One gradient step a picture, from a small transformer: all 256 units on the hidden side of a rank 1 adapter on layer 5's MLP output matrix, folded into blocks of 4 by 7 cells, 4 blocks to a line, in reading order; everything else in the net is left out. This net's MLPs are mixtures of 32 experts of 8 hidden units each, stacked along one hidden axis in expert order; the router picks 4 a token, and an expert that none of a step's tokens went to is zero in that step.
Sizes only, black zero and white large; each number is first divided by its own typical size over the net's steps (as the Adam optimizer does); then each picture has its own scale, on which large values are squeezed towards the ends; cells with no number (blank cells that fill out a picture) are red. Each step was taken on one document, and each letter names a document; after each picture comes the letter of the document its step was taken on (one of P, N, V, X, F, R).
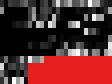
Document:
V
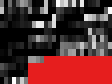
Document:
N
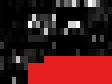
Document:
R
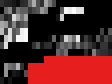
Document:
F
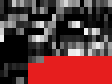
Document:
N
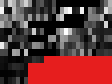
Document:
F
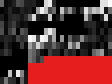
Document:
F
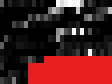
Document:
V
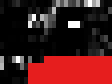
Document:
R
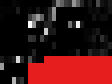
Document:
R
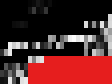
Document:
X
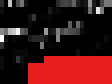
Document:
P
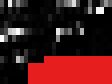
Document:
P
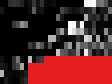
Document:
V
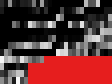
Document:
X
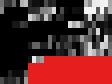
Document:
N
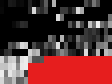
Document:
X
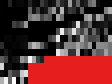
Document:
V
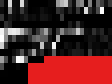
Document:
P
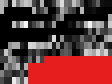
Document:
X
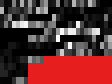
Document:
N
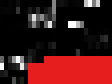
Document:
R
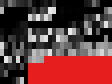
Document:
N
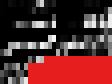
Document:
X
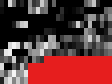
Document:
X
